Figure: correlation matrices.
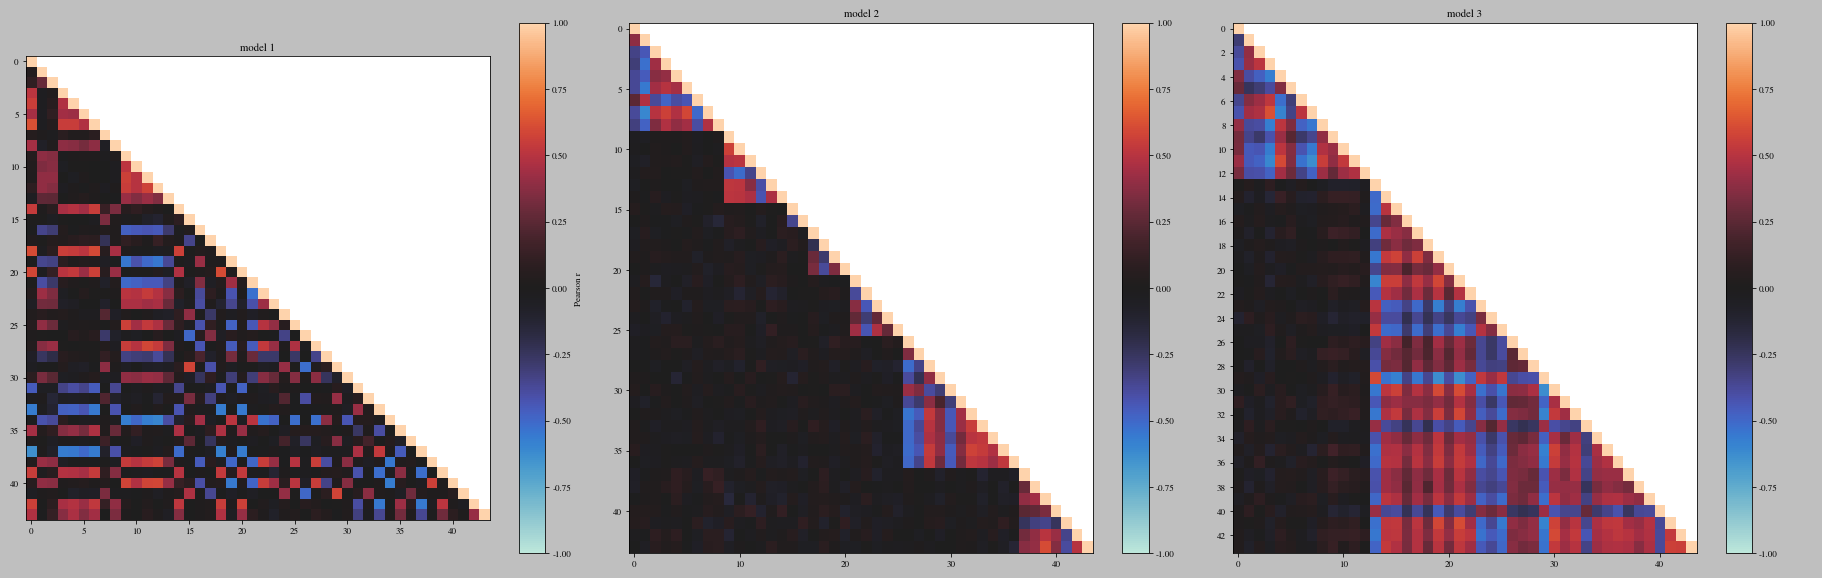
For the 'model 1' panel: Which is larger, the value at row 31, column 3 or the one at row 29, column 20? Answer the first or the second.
the second
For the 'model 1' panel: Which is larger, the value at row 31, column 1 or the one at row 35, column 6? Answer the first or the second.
the second
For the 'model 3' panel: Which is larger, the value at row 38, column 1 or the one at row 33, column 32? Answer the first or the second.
the first
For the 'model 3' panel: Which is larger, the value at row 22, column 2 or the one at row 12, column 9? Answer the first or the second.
the second
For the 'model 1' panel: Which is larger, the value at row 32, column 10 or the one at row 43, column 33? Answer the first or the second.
the first
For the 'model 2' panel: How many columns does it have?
44
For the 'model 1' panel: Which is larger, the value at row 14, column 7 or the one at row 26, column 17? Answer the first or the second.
the second
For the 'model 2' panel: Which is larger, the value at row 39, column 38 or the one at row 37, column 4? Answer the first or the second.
the first
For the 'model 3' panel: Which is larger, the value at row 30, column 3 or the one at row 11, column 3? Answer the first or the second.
the first
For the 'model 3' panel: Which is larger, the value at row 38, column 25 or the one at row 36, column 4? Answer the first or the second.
the second
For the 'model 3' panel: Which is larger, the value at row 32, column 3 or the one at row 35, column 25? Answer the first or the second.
the first
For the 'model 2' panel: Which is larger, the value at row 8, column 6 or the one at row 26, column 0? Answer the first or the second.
the second
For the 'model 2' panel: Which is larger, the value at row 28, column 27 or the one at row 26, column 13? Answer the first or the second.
the second
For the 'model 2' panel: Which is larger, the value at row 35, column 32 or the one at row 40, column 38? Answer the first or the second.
the first
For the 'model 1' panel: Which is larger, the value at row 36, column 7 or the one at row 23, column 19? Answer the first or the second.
the first
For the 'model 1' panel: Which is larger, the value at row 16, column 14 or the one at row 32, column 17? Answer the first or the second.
the first
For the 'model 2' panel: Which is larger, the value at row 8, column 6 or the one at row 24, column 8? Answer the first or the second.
the second
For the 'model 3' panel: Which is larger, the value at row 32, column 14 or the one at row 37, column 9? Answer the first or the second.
the first
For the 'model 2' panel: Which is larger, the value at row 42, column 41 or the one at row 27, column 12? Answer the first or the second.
the second
